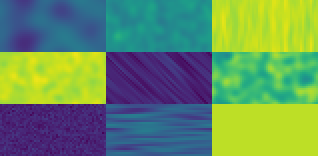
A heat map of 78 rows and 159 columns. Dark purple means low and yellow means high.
The table splits into 3 rows of 3 panels. Panel 1,1: low, smooth. Panel 1,2: middling, blotchy, faint in contrast. Panel 1,3: very high, streaked downward, faint in contrast. Panel 2,1: very high, blotchy, faint in contrast. Panel 2,2: very low, slanting down to the right, faint in contrast. Panel 2,3: high, blotchy. Panel 3,1: very low, fine-grained, faint in contrast. Panel 3,2: low, streaked across. Panel 3,3: very high, flat.
